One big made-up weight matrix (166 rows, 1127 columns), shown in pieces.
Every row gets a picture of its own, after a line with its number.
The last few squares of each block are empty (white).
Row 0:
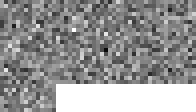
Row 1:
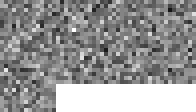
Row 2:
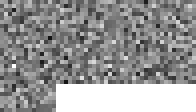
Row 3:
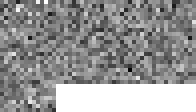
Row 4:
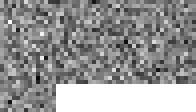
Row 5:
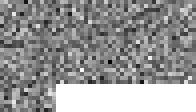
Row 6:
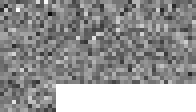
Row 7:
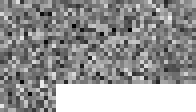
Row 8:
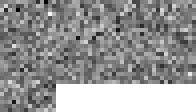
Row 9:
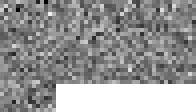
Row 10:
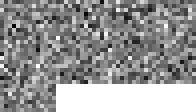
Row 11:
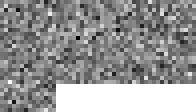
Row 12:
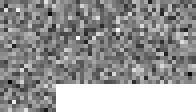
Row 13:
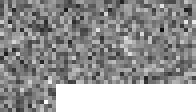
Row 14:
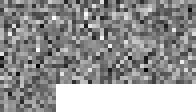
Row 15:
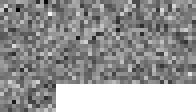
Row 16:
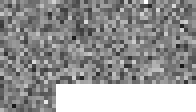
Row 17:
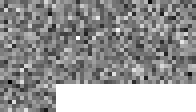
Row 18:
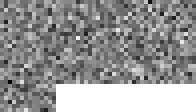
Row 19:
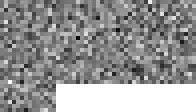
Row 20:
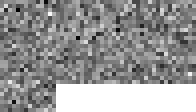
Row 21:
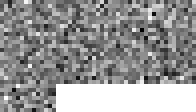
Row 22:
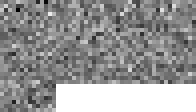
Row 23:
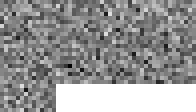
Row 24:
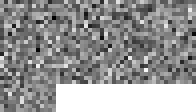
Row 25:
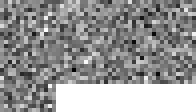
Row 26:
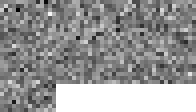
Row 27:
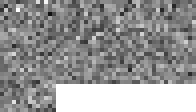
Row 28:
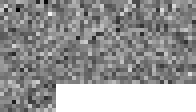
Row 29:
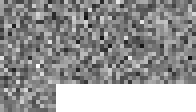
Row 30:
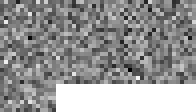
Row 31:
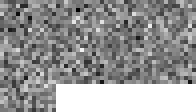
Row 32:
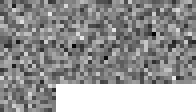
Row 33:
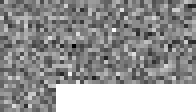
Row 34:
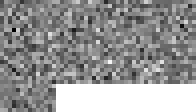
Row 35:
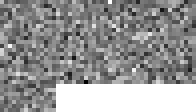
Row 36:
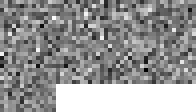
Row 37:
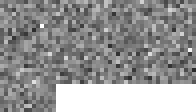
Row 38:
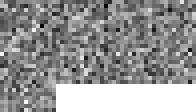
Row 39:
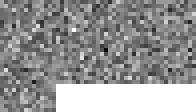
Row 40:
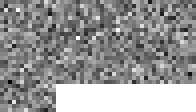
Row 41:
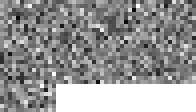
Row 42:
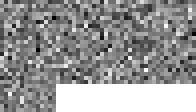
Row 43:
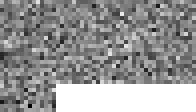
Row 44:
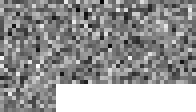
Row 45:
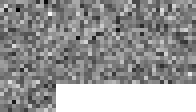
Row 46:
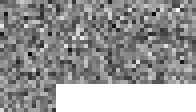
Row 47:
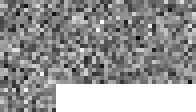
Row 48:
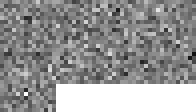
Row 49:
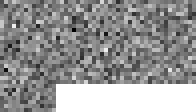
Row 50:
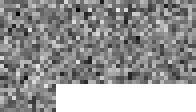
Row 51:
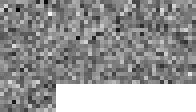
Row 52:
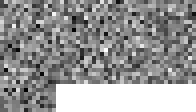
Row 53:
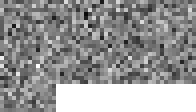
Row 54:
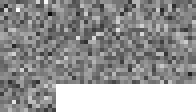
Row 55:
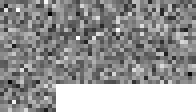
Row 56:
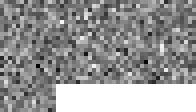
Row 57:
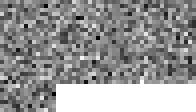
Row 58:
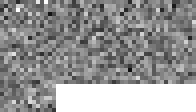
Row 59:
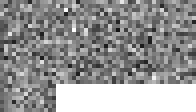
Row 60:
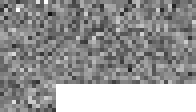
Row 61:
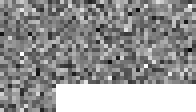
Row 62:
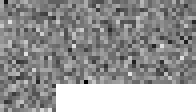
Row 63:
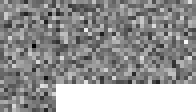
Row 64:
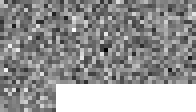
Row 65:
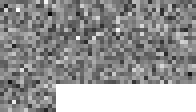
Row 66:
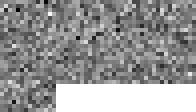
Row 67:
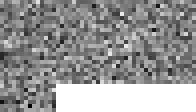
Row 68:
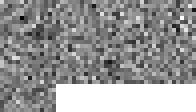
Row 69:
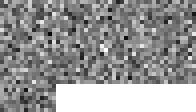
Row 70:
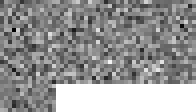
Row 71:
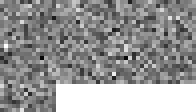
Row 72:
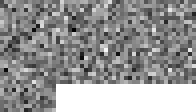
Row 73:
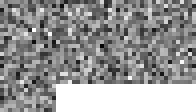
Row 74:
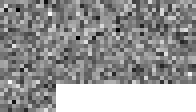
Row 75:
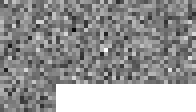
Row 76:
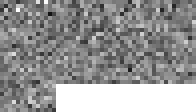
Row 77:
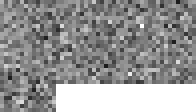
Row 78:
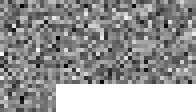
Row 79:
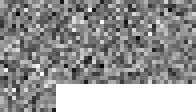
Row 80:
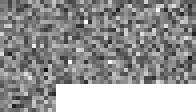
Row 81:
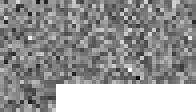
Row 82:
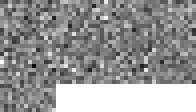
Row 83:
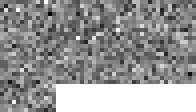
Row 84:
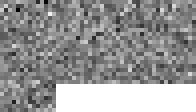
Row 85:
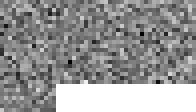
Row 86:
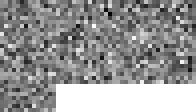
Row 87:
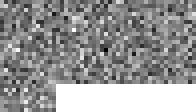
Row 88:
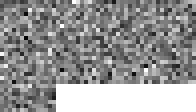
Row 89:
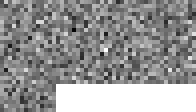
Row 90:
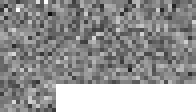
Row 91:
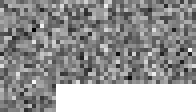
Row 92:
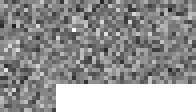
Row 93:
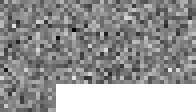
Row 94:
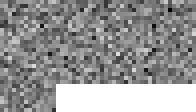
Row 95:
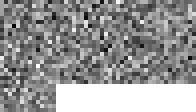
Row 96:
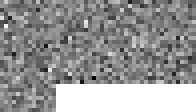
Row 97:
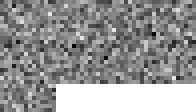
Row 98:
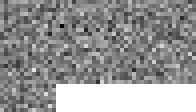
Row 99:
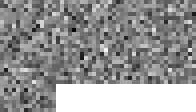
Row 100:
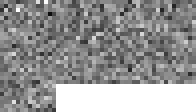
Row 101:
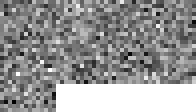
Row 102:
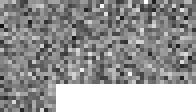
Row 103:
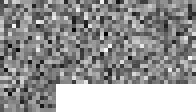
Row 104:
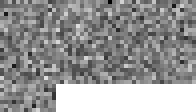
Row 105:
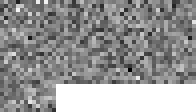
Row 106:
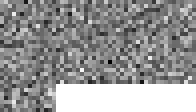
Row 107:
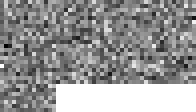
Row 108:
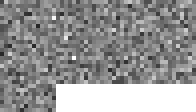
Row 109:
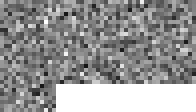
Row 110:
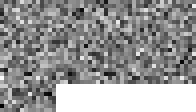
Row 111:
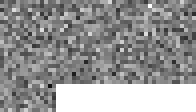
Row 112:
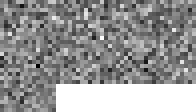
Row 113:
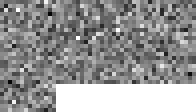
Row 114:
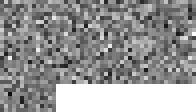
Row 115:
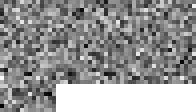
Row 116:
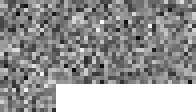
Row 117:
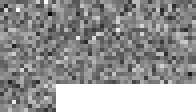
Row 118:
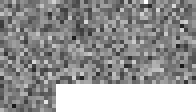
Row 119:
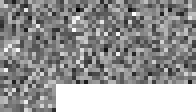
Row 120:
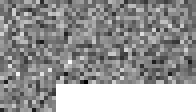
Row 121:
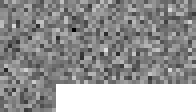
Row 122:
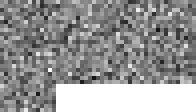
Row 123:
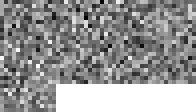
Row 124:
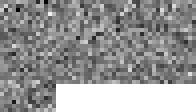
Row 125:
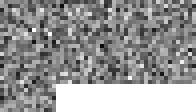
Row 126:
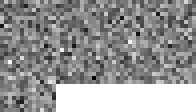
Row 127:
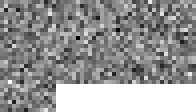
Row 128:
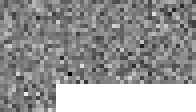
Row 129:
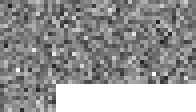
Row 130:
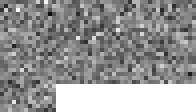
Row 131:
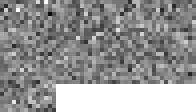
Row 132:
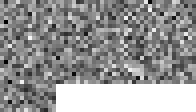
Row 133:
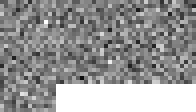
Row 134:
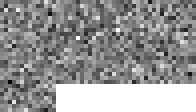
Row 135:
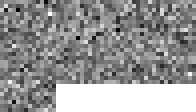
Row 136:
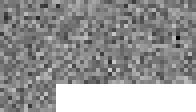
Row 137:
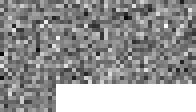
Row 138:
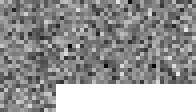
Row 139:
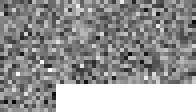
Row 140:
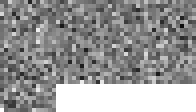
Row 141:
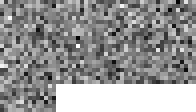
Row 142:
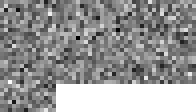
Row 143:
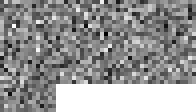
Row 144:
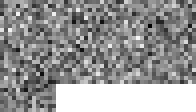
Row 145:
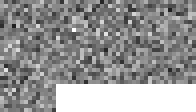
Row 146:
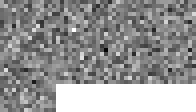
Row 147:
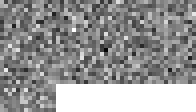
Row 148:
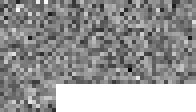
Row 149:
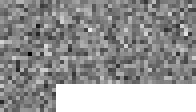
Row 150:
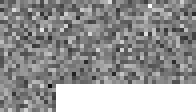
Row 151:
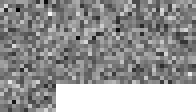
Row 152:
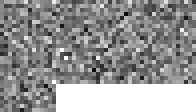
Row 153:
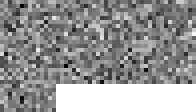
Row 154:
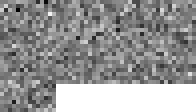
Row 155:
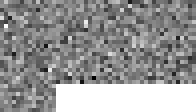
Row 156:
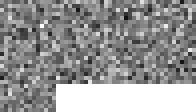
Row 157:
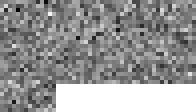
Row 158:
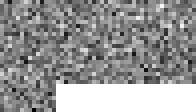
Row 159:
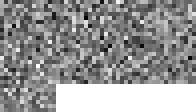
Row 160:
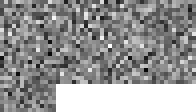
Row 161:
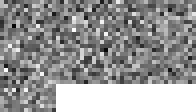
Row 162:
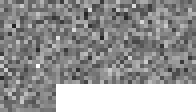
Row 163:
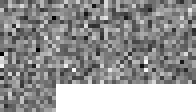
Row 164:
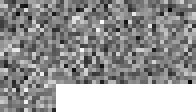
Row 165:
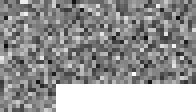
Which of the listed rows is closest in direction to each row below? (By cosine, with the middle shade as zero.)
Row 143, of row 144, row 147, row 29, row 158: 144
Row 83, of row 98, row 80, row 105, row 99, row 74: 105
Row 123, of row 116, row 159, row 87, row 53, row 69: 159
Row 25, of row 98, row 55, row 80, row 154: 98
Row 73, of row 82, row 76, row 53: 76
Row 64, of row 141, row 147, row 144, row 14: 147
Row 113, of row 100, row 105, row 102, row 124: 100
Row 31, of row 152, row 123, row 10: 123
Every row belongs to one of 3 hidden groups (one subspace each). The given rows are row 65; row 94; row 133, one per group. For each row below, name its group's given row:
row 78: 94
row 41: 133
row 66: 65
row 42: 94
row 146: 94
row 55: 65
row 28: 65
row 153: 94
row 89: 94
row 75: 94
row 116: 94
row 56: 94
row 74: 65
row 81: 65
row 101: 133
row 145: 94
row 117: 65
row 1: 94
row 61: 133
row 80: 133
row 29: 94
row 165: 133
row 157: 65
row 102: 133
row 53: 94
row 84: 65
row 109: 133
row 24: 94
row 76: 65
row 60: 65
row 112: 94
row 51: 65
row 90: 65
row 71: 133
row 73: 94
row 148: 65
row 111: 133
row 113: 65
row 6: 65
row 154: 65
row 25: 133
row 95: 94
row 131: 65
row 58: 65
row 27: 65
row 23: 133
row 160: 94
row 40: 65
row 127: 65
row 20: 65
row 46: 133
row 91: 94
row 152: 133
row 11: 65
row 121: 94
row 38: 94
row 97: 133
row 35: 133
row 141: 133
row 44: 94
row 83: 65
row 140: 133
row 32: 133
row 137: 94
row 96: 133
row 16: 133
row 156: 94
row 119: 94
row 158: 133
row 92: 94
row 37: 94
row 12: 65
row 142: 65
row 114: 94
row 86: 133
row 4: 133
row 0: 94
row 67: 133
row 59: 133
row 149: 133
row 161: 94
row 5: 133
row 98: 133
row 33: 133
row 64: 94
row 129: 133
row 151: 65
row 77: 133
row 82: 94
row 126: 133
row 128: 133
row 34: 133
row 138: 133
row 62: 133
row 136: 133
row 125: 94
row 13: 133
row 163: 94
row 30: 65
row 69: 94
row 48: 133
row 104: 133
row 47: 94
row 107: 133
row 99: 94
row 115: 133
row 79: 94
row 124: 65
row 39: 94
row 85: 133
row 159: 94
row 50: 94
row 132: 65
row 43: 133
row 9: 65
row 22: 65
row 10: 94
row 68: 133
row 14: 94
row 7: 133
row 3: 65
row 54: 65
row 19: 65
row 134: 65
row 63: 133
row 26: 65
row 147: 94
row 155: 133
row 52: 94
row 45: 65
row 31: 94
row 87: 94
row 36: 94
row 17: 65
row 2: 133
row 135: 65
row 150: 133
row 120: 133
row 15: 65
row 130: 65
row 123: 94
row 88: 133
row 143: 94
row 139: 133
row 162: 94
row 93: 94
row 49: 94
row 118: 133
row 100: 65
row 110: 133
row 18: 65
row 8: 65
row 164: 94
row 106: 133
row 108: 133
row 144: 94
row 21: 133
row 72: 94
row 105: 65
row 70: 133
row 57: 133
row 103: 94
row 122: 133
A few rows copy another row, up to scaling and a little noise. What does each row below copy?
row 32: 97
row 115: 110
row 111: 150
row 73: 125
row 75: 89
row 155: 96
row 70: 34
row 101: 139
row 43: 67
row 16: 118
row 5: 106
